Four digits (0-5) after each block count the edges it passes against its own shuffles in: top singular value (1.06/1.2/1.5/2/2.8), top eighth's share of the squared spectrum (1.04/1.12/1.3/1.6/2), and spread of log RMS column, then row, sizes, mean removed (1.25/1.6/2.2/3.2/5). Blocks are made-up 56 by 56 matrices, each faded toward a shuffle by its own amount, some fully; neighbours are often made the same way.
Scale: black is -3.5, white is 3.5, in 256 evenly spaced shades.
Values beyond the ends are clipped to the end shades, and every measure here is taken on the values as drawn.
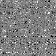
3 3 1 2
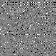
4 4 1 2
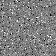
0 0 0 0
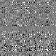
4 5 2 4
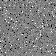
0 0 0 0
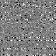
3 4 1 3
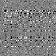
4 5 2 3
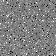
1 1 0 1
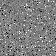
0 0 0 0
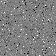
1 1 0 0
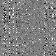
2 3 3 2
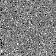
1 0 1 0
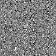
1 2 3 0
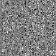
1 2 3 0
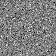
0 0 0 0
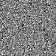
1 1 2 0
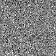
0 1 2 0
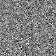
1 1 2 0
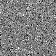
0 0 1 0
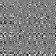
5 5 3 3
